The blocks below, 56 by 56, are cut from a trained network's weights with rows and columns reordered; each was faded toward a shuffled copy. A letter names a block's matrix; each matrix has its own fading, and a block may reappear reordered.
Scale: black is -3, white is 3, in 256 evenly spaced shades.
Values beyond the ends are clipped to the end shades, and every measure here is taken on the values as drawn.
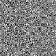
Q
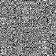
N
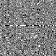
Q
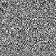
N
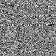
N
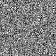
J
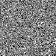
J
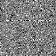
Q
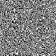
J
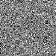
J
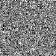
J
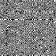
Q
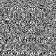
N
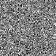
J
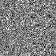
J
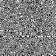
Q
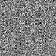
Q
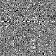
Q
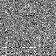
Q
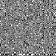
Q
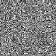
N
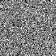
J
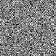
Q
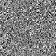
Q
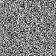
J
